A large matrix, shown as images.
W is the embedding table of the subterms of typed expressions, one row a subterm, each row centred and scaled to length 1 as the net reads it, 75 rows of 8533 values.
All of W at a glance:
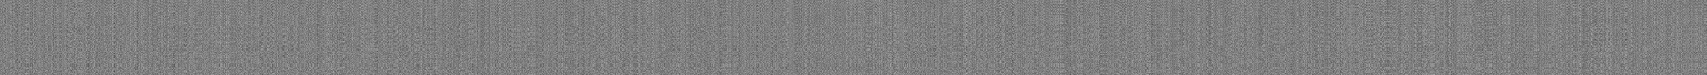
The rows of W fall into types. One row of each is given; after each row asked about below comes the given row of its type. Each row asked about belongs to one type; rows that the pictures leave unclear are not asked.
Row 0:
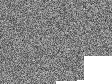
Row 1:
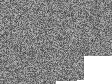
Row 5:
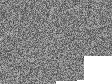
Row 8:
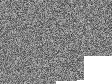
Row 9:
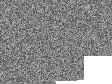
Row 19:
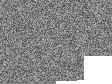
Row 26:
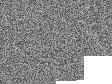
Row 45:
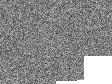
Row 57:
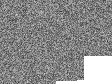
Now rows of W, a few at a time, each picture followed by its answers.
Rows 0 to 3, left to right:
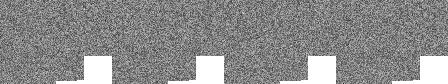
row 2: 19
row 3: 0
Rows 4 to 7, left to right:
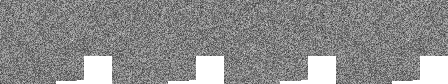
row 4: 26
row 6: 9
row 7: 26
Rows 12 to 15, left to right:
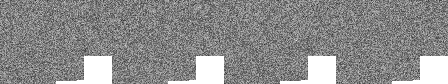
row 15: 57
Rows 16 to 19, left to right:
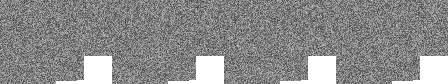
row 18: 0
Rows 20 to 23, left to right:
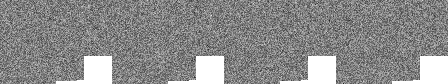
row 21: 57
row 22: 0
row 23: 0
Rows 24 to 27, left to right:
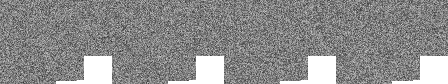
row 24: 19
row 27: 5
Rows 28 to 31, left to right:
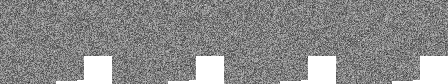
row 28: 9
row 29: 9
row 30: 5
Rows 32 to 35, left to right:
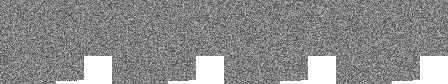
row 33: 26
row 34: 19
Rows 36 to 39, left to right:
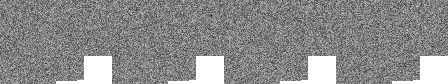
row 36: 45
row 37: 8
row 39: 8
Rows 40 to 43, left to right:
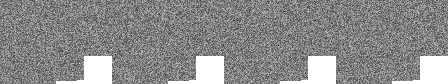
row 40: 26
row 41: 57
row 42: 57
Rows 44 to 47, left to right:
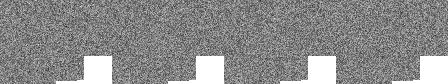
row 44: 9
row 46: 45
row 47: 0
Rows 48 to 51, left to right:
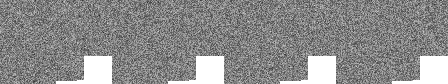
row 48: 45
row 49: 45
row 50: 45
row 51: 26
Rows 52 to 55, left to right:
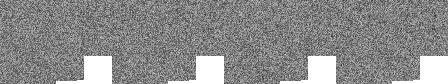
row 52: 1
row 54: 57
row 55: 45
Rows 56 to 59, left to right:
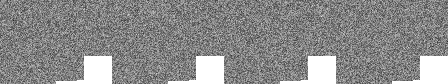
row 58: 19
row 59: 5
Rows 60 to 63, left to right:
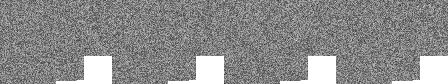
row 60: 26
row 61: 1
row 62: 26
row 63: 19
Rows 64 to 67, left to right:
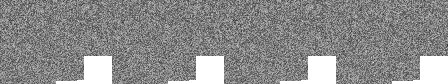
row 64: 9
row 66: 9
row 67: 57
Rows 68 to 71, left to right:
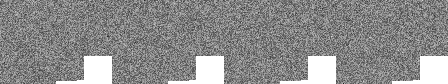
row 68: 57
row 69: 9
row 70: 8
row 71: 0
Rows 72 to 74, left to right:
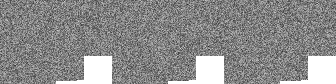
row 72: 1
